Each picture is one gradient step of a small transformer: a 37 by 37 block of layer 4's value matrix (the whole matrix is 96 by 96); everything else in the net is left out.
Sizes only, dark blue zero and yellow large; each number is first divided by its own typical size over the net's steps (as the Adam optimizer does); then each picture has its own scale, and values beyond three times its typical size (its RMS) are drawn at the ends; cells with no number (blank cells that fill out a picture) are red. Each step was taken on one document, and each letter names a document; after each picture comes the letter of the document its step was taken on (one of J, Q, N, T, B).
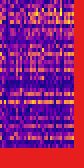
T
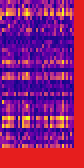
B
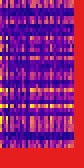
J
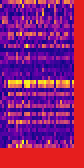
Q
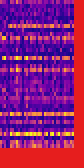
T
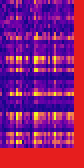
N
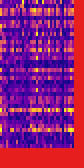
T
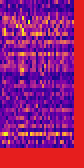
Q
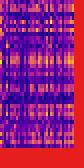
J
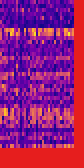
J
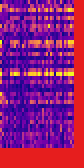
J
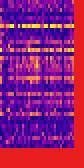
T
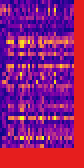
Q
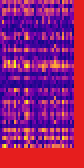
B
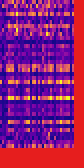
Q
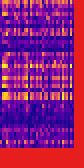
B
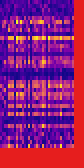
Q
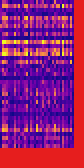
B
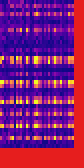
N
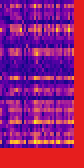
J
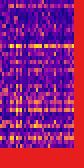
T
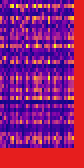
N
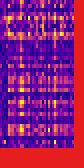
Q
